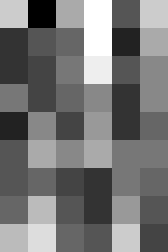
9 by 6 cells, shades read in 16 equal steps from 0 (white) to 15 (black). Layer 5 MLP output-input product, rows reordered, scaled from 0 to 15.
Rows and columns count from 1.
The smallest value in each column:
3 2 5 0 3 3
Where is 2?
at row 9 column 2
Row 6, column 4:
5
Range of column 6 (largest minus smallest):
8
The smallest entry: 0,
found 2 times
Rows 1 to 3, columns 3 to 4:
5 0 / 9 0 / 8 1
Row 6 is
10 5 7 5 8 8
